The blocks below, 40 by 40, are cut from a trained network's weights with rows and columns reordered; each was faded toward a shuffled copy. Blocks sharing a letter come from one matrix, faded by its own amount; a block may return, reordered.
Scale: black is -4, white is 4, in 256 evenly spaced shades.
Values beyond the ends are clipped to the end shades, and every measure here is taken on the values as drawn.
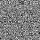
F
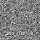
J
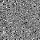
F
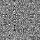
J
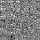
J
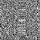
J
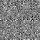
F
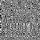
J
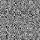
J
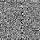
J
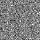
F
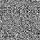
J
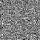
J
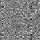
J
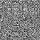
J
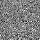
F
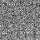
J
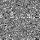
F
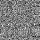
J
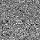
F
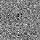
J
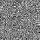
F
